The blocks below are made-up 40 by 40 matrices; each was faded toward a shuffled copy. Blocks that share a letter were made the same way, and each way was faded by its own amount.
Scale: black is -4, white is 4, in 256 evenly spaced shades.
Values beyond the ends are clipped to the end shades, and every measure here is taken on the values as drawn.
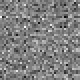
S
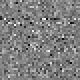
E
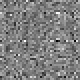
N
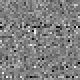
E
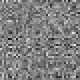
N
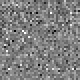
E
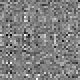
N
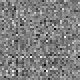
S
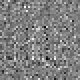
S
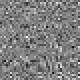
N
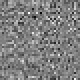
N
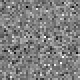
E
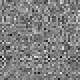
N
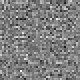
S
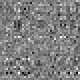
N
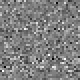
E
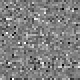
E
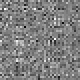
S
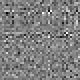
N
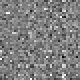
S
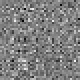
N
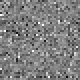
E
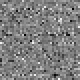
E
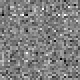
S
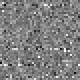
E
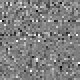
E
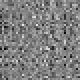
N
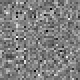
S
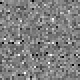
E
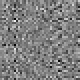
N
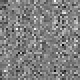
N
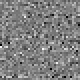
E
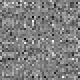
S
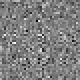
S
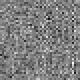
S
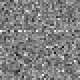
E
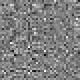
N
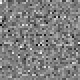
E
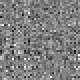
S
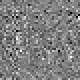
S
